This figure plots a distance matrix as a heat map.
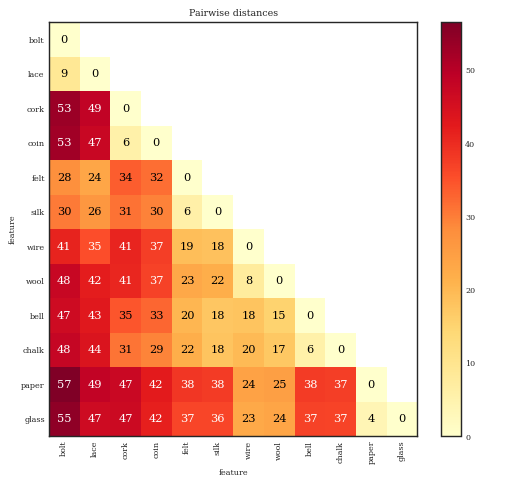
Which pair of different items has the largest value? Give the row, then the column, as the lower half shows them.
paper, bolt
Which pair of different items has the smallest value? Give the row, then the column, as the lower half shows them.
glass, paper
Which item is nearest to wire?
wool
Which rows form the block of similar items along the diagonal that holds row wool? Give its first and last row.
wire to wool
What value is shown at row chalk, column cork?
31
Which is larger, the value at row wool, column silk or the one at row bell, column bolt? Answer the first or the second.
the second
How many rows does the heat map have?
12
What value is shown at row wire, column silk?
18
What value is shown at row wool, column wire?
8
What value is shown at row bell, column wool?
15
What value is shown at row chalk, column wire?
20
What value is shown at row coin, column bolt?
53
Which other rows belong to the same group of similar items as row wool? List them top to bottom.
wire
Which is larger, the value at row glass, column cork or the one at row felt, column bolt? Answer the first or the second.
the first
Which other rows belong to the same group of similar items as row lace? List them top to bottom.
bolt
